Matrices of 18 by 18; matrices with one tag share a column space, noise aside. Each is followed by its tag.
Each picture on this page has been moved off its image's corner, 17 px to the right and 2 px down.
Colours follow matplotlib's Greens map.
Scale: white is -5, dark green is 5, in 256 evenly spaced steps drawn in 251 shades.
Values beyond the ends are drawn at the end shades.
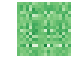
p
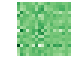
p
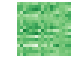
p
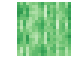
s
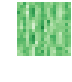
s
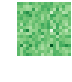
p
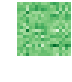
p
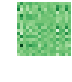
p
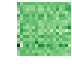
p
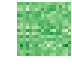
p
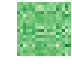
p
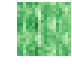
s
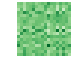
p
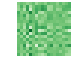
p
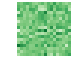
p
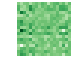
p
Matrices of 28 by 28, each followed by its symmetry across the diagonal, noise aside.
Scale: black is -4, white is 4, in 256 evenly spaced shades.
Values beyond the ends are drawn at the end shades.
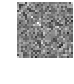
symmetric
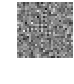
antisymmetric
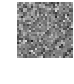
symmetric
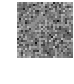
symmetric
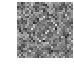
symmetric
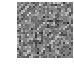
symmetric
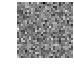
antisymmetric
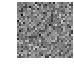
symmetric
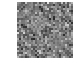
symmetric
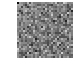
symmetric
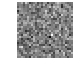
antisymmetric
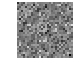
symmetric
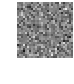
antisymmetric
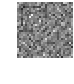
symmetric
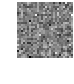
antisymmetric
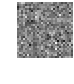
antisymmetric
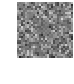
symmetric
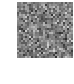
antisymmetric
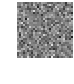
antisymmetric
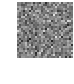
antisymmetric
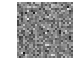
antisymmetric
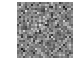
symmetric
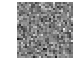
antisymmetric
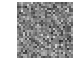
antisymmetric
